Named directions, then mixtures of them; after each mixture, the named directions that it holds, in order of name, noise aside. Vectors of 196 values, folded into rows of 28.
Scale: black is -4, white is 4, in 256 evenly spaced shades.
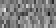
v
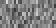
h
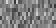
h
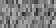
h, v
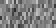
h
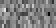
v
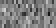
h, v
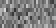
h, v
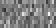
h, v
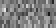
v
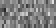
v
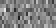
h, v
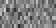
h, v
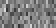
h, v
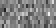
v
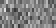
h, v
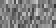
h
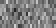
h, v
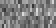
h, v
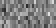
v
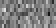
v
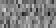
h, v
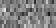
v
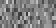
h, v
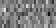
v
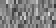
h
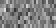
h, v
